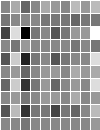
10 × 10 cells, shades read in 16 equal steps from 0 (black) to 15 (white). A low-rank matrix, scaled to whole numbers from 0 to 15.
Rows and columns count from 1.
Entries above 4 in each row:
10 10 8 10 9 10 9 10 8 10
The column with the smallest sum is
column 3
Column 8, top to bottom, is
11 6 9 7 8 10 9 10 6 8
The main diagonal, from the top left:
8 8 0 8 8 9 8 10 8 9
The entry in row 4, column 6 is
8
